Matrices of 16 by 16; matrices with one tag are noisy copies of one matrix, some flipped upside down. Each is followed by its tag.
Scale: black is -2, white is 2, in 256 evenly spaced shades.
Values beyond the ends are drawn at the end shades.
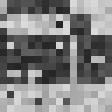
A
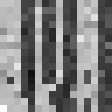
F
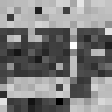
A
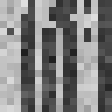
F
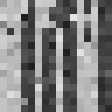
F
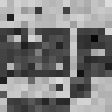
A
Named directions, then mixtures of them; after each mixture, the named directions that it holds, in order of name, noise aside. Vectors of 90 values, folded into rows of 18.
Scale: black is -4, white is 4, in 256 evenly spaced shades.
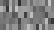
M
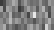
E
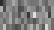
E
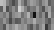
E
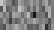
E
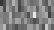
E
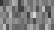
E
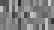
E, M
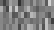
E, M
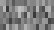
E, M
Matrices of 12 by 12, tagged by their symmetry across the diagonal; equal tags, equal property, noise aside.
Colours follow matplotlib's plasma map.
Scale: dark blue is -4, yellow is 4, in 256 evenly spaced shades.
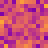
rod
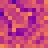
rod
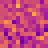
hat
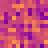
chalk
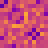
rod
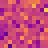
chalk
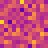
rod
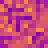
rod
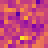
hat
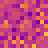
rod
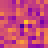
chalk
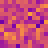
hat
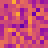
hat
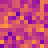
hat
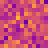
hat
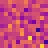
chalk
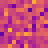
chalk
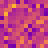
rod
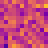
chalk
